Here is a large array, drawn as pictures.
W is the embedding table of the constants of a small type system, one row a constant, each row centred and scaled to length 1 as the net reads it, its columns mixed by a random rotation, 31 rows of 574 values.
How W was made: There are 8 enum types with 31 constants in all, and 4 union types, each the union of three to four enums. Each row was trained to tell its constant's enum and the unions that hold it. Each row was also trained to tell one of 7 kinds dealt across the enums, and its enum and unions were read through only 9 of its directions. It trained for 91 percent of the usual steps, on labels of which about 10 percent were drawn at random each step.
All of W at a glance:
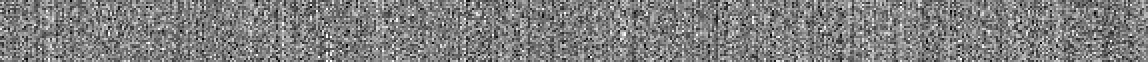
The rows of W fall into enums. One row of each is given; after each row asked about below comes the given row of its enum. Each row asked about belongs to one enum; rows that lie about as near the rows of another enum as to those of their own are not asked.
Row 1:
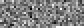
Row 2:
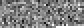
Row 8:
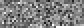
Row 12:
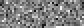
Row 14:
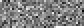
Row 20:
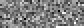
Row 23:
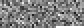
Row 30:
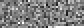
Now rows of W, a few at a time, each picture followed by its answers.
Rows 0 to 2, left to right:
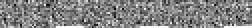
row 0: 2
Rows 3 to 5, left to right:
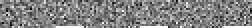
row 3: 1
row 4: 30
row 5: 14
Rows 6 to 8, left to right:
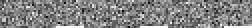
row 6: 14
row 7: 14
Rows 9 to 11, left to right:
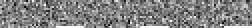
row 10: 12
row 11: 1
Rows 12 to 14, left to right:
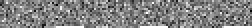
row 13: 20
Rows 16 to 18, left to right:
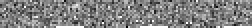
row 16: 1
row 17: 12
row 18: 30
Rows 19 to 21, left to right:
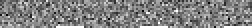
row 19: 2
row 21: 30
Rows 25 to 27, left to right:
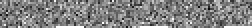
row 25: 1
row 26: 30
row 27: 23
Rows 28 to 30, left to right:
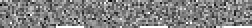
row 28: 12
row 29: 20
